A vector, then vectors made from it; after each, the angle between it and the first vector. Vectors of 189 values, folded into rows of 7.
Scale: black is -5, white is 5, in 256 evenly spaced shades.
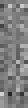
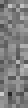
nearly parallel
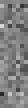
nearly opposite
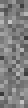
partly opposed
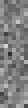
partly opposed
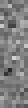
orthogonal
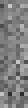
nearly parallel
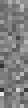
partly aligned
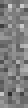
nearly parallel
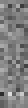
nearly opposite
